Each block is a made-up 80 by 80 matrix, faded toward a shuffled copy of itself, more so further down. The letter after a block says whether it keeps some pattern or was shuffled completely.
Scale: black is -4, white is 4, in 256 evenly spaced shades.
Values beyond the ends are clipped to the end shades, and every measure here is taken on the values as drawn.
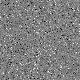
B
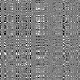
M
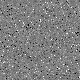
B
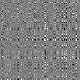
M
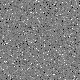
B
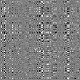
M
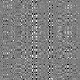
M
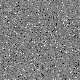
B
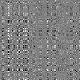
M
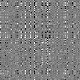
M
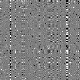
M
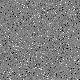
B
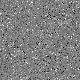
B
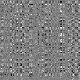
M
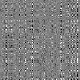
M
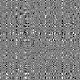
M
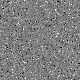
B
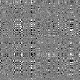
M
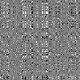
M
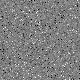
B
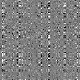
M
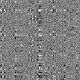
M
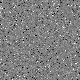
B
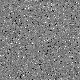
B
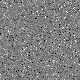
B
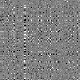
M
